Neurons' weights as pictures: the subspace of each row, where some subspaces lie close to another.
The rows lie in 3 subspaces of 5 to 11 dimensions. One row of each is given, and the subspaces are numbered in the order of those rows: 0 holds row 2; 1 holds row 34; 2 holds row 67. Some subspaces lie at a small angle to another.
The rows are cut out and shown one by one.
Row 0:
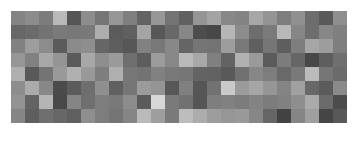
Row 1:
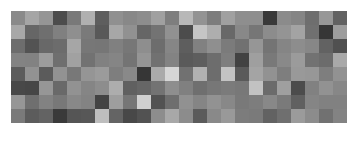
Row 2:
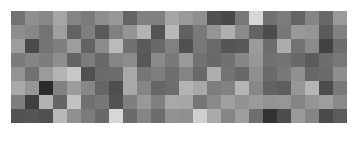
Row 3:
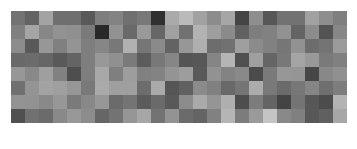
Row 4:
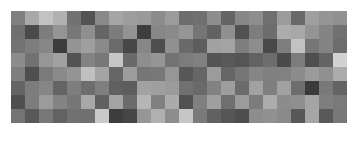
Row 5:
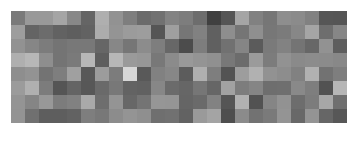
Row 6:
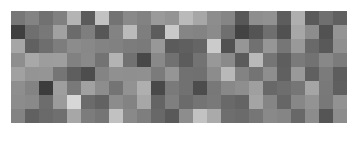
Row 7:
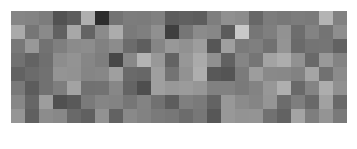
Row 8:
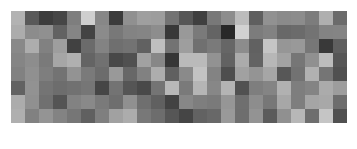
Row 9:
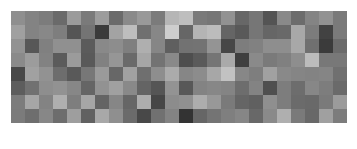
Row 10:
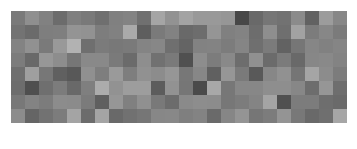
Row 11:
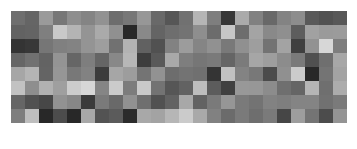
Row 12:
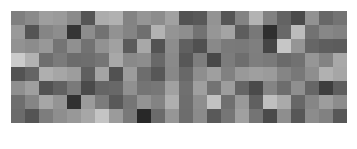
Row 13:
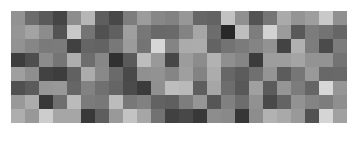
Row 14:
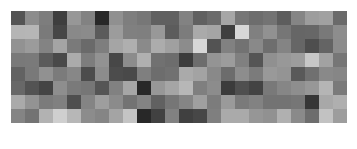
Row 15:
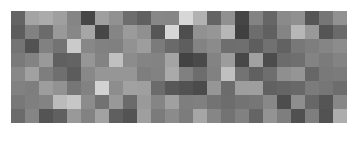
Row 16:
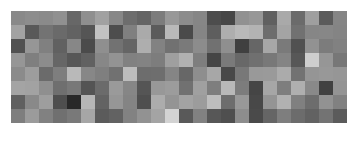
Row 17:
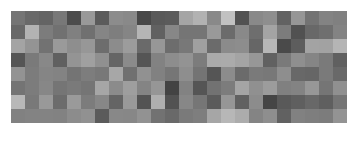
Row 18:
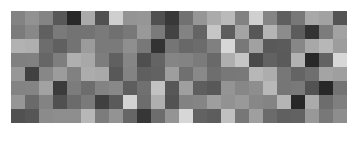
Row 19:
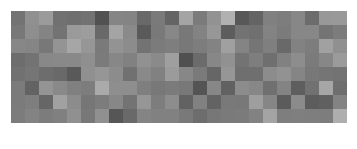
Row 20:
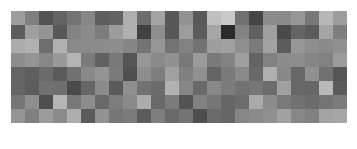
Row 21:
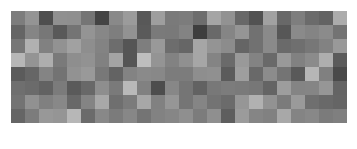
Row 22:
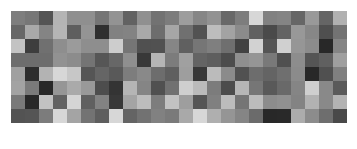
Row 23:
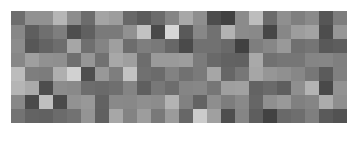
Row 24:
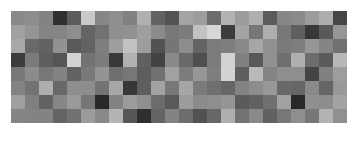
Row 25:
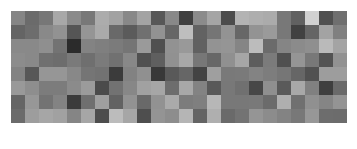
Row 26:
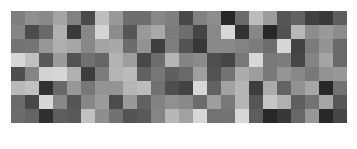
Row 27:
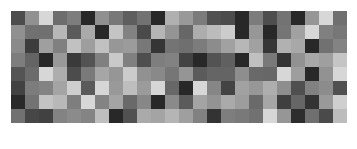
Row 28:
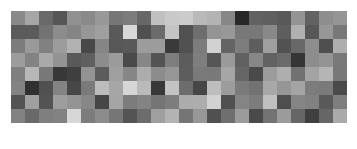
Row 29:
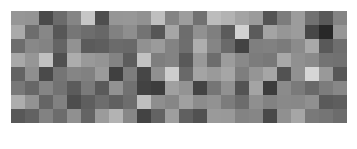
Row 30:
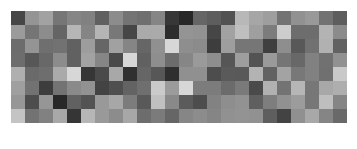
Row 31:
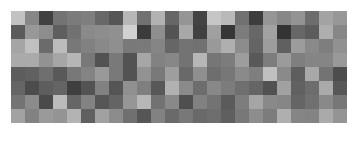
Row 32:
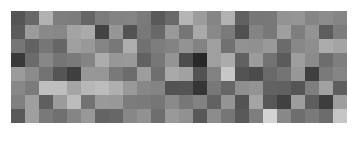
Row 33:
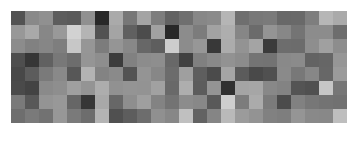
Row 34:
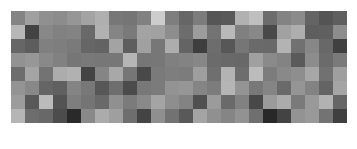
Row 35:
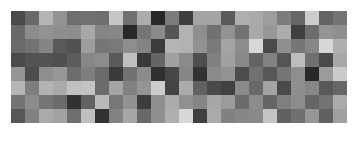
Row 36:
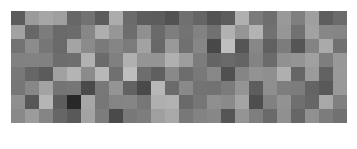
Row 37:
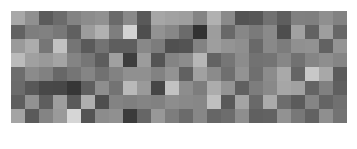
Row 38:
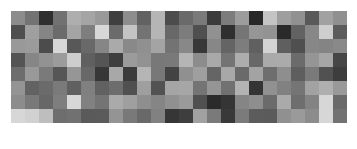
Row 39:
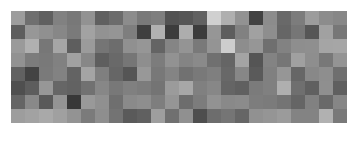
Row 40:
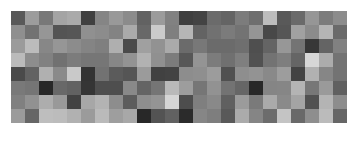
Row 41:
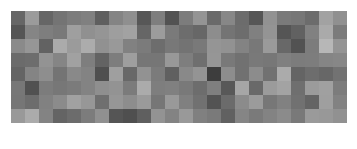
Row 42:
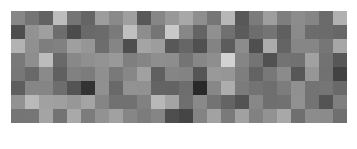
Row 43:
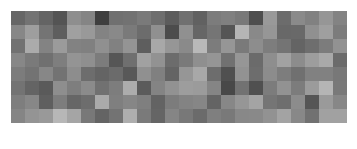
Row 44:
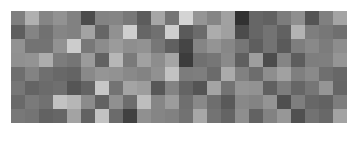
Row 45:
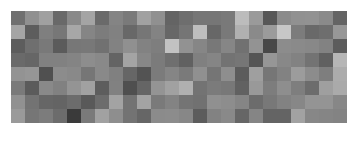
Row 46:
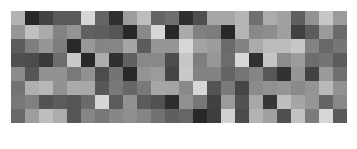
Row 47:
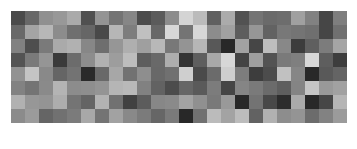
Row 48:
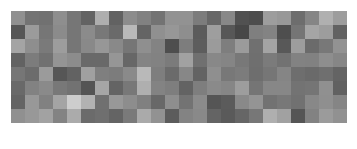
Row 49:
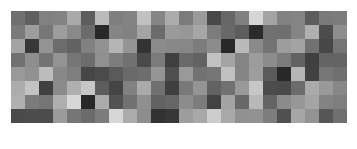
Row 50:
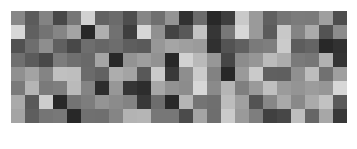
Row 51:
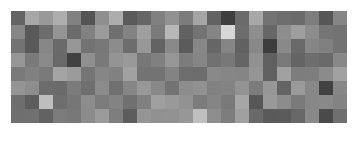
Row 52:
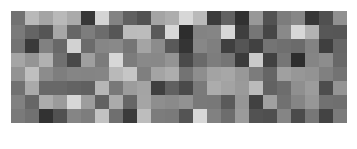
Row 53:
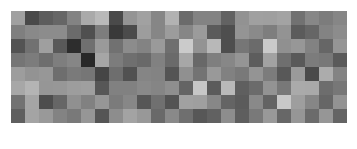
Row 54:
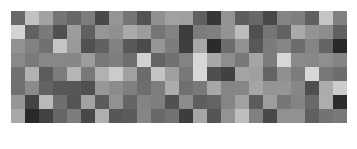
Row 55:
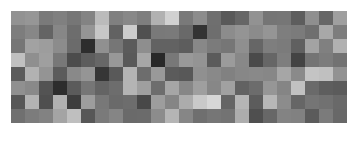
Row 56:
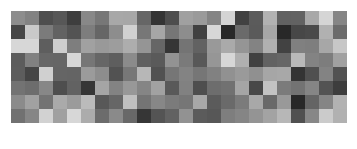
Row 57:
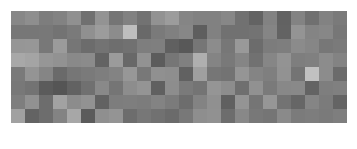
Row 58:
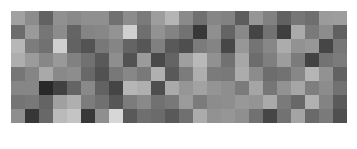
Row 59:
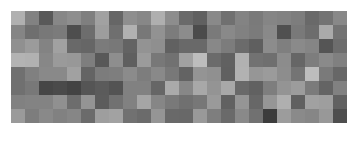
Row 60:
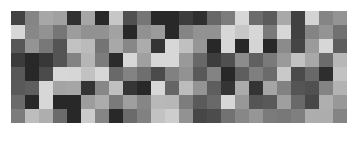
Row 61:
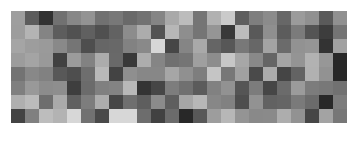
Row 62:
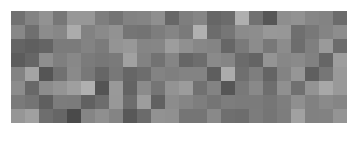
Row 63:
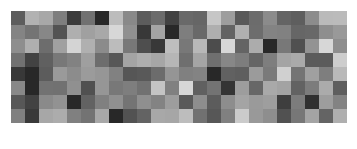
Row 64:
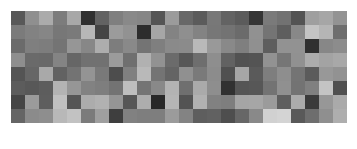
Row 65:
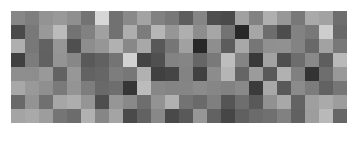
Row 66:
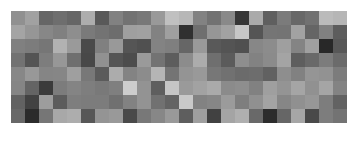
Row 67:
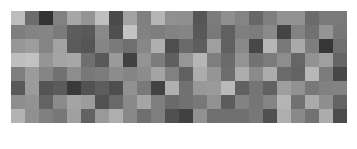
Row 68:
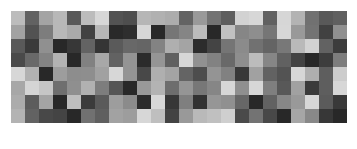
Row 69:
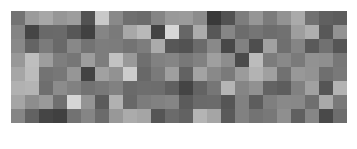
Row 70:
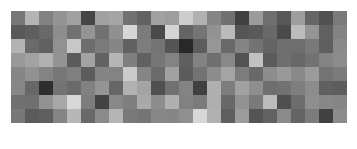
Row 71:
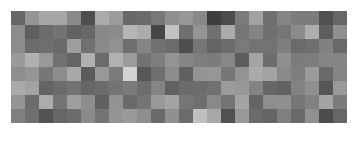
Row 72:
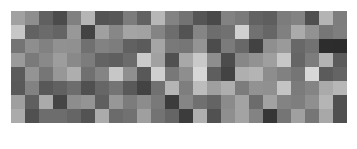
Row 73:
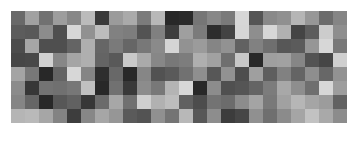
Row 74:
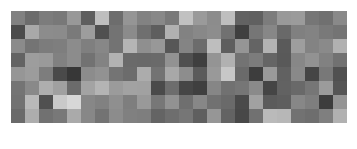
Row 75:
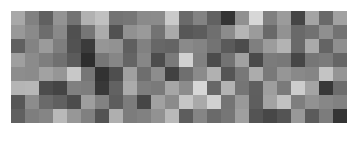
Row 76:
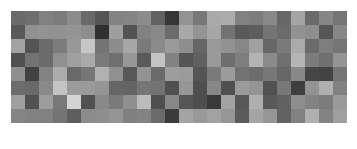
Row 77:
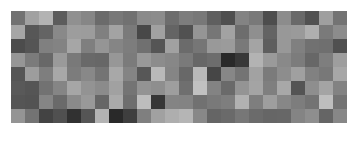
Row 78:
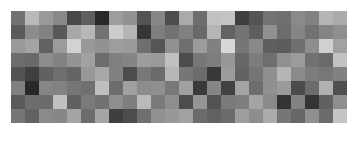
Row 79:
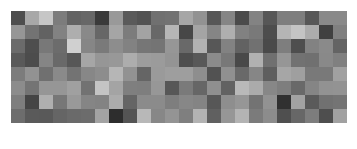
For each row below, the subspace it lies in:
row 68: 1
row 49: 0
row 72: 2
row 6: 0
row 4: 1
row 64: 1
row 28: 0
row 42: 1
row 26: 1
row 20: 2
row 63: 2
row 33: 0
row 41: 1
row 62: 1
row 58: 0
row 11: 1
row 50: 2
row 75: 0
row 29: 1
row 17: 1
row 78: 2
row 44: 2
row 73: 1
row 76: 0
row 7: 2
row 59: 2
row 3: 1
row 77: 1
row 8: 2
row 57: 0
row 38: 1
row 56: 1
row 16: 0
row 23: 0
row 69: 0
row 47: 1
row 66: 0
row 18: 1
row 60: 0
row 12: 1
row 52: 2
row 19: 2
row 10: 0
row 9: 1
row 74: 2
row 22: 0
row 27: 1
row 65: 1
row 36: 0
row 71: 0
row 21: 1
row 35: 2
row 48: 1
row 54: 0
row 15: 2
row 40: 1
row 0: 1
